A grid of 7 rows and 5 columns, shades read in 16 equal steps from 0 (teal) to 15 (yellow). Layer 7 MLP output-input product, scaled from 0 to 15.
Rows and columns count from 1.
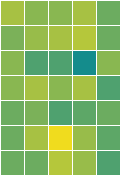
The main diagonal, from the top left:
10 9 4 10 6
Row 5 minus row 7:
0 1 -7 -4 2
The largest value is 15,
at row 6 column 3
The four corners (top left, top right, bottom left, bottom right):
10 6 6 4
